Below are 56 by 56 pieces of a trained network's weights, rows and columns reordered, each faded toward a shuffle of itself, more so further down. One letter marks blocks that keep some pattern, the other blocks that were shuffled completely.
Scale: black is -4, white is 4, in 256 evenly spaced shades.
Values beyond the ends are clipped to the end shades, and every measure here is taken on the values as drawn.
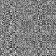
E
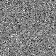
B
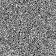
B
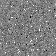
B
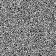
B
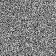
B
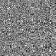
E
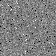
B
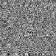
E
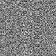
E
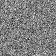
B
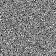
B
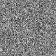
E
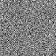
E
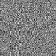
E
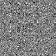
E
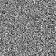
E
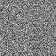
E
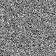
E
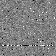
E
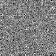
E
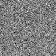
E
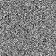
E
